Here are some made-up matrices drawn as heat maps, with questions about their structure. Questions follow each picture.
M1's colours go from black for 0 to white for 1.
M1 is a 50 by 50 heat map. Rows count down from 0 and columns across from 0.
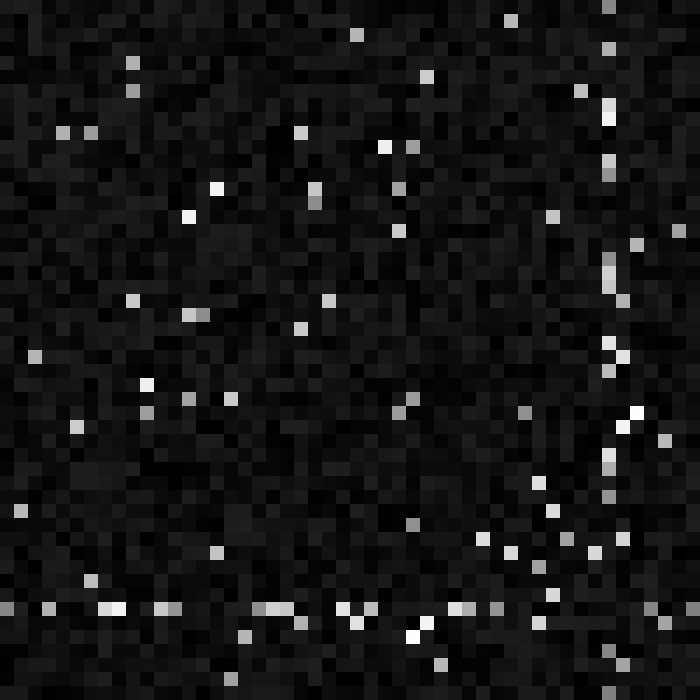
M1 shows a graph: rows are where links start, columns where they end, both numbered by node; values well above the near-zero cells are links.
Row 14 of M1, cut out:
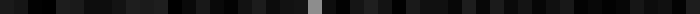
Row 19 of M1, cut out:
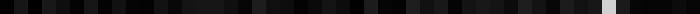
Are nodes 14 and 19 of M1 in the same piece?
no
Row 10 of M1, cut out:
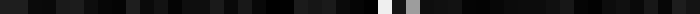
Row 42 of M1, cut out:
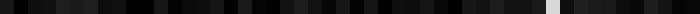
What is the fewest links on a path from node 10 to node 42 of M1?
6
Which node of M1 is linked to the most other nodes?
node 43
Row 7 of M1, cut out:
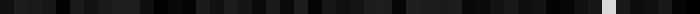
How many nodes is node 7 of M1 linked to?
1
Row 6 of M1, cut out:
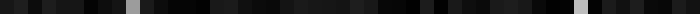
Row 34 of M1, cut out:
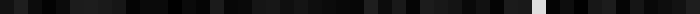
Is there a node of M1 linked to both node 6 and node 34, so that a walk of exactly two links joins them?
no
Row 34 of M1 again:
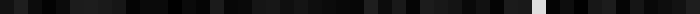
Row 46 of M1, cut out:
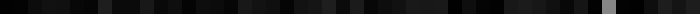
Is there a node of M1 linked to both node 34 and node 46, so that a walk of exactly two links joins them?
no
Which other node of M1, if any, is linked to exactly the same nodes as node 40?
node 34
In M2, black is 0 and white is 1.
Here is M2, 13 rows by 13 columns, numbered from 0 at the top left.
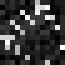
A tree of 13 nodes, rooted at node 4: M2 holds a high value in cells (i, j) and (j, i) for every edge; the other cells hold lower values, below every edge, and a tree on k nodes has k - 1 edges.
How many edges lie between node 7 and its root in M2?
2
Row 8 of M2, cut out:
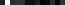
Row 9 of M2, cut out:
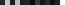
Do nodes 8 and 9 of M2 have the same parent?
yes
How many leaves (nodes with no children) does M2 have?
6
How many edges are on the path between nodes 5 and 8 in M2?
4
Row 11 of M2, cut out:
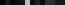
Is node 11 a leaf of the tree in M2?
yes
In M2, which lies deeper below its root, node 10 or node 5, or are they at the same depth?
the same depth
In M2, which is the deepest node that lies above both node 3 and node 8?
1
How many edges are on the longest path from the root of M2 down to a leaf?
7
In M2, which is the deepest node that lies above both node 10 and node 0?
7
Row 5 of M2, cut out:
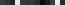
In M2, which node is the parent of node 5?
3
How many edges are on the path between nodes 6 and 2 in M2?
2
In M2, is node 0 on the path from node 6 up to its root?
no
